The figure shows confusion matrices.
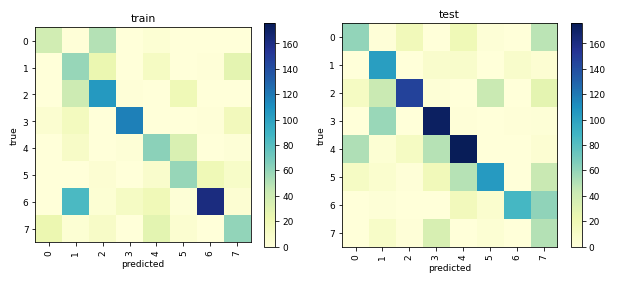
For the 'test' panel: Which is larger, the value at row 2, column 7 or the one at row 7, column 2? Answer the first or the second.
the first
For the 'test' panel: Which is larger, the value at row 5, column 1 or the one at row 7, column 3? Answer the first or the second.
the second
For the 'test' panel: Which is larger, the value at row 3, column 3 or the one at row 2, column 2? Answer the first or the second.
the first
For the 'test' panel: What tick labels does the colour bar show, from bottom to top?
0, 20, 40, 60, 80, 100, 120, 140, 160
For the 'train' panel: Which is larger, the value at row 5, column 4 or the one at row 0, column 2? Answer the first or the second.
the second
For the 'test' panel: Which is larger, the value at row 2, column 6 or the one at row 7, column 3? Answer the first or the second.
the second
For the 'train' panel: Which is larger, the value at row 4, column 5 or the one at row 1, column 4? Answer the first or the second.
the first
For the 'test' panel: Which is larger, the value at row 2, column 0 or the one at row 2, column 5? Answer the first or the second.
the second
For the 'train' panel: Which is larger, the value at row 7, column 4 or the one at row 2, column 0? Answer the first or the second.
the first
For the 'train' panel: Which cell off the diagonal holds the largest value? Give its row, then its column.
6, 1
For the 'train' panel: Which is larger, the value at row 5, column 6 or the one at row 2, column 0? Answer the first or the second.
the first
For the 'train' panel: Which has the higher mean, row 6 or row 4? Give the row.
6
